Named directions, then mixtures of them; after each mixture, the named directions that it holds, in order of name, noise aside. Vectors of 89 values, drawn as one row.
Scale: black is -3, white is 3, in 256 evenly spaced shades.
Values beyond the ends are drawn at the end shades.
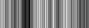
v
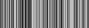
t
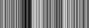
t, v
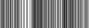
t, v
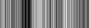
t, v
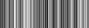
t, v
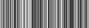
t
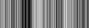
t, v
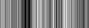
t, v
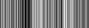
t, v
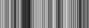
v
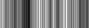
v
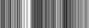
t, v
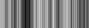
v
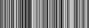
t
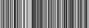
t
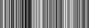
t, v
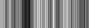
v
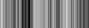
v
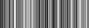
t, v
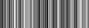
t, v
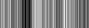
t, v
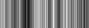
v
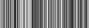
t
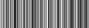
t, v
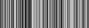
t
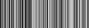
t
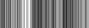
t, v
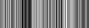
t, v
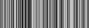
t
